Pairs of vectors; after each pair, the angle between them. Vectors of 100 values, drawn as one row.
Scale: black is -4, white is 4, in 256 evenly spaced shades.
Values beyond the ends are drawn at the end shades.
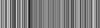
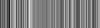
nearly opposite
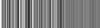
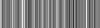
partly aligned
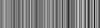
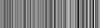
nearly opposite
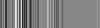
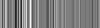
nearly opposite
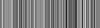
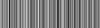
orthogonal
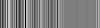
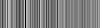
nearly parallel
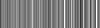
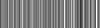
nearly parallel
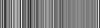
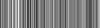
partly aligned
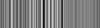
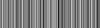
partly aligned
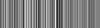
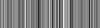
partly aligned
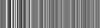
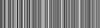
partly aligned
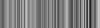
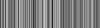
orthogonal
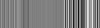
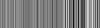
nearly parallel
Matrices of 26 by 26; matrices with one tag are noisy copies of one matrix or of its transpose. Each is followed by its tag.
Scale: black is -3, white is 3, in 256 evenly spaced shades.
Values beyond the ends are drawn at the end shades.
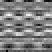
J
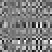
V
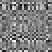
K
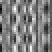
J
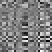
V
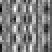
J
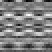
J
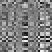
V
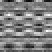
J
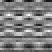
J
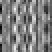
J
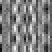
J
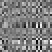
V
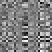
V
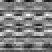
J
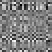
K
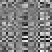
V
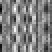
J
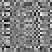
K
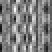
J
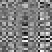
V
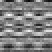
J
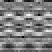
J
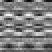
J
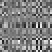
V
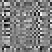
K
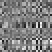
V
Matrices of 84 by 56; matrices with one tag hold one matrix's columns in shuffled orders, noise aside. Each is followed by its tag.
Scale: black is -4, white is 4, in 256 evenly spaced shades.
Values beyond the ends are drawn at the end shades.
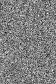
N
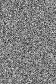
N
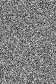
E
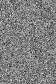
N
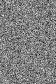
N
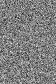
E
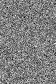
E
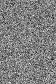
E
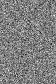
N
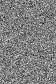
E
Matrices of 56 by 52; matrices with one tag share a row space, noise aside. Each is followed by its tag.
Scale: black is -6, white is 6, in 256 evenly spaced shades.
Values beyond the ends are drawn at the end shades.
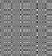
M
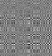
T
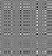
M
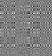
T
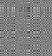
T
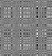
M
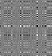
M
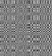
T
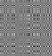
T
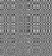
T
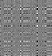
M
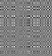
T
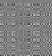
T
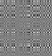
T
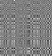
T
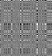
M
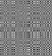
T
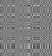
T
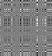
M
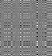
M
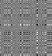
M
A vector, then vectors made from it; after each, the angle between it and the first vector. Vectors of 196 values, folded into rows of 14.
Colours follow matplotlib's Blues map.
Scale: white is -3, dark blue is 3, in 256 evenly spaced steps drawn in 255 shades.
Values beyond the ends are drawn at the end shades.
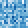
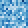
partly opposed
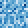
partly aligned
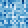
nearly opposite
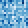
nearly opposite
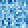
partly opposed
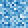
partly opposed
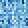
nearly opposite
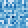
nearly parallel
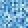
orthogonal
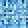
nearly opposite
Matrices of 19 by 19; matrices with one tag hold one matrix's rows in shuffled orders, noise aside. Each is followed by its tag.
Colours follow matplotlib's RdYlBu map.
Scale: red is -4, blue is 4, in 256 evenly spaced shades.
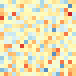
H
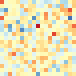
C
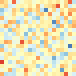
H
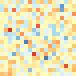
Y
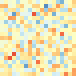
Y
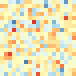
Y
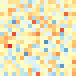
Y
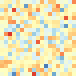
Y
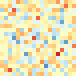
Y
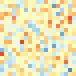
H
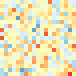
C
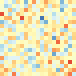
H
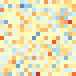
C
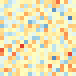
H
